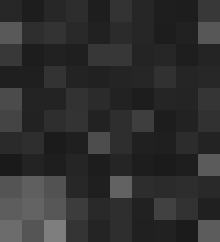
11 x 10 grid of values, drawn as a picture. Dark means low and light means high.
The ninth with the highest average is the bottom left. An odd patch, higher than its surroundings, sits in the bottom left. On average the colour sits 20% of the way up the scale.
